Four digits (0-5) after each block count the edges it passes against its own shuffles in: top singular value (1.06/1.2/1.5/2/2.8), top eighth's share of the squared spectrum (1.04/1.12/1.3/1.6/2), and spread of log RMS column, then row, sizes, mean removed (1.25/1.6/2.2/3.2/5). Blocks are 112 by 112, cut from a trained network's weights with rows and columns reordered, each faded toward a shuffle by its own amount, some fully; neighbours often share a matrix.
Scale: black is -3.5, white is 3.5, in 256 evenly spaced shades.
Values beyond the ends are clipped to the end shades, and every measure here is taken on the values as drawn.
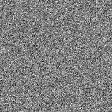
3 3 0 1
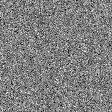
0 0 0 0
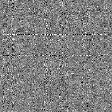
4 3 3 2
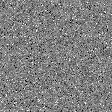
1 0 0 0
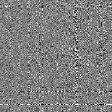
4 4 4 2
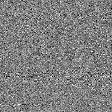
2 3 0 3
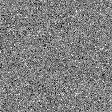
0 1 0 0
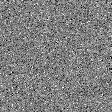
1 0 0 0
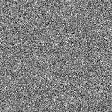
2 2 0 1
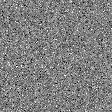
0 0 0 0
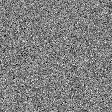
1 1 0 0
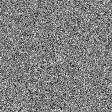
0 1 0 0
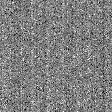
3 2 0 1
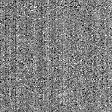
3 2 0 2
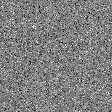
0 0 0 0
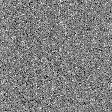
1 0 0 0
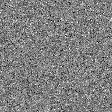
1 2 0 0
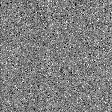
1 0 0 0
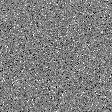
0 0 0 0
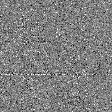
3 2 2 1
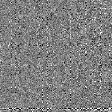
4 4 3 2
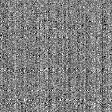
4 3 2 3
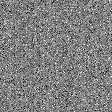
1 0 0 0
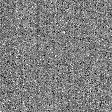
2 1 0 0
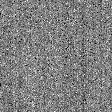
2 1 0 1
